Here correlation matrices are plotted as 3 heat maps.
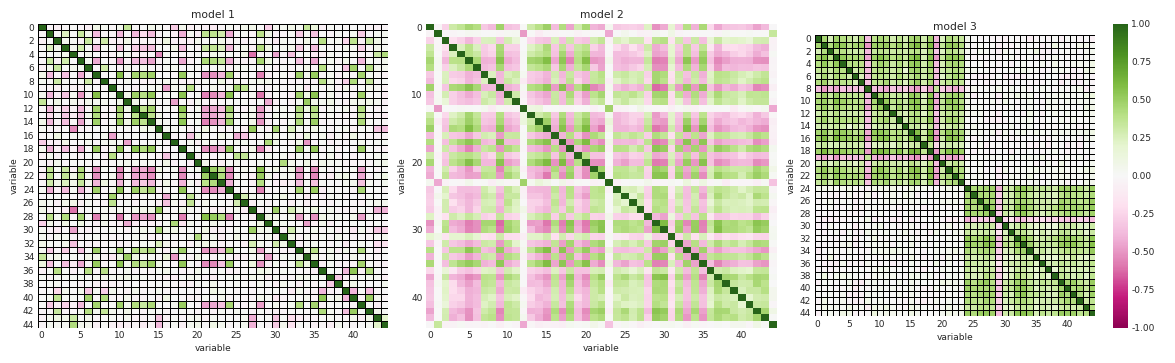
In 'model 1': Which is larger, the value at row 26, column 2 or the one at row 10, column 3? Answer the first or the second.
the first
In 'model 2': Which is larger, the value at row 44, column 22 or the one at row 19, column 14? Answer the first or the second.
the second
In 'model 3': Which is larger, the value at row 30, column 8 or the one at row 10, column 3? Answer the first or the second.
the second
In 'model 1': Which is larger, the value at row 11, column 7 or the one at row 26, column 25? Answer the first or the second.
the second
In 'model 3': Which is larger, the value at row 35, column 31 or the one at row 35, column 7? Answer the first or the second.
the first
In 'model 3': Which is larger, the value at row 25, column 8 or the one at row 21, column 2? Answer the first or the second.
the second
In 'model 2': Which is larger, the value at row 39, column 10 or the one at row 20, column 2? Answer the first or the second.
the first
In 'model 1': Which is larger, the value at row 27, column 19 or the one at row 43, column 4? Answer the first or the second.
the second
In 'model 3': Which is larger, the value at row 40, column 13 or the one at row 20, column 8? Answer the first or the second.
the first
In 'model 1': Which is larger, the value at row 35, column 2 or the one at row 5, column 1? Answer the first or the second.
the second
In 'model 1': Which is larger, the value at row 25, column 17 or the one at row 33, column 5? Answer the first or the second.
the first
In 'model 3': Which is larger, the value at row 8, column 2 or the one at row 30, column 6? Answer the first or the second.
the second
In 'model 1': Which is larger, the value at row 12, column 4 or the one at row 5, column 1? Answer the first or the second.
the second
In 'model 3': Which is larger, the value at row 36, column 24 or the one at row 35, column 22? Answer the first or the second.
the first
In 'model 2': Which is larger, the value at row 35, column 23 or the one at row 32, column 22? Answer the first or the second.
the second
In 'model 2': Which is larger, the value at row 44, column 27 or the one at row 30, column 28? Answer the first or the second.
the first
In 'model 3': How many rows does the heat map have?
45
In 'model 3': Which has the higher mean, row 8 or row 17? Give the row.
17
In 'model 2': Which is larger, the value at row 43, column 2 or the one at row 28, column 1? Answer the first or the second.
the first
